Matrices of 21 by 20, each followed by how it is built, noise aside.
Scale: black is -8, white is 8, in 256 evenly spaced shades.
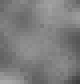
smooth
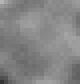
smooth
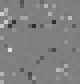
sparse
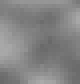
smooth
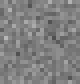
noise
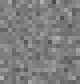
noise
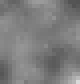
smooth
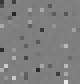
sparse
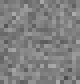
noise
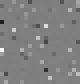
sparse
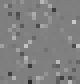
sparse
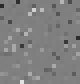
sparse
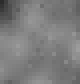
smooth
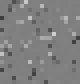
sparse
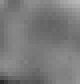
smooth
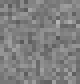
noise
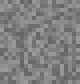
noise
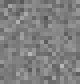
noise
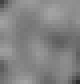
smooth
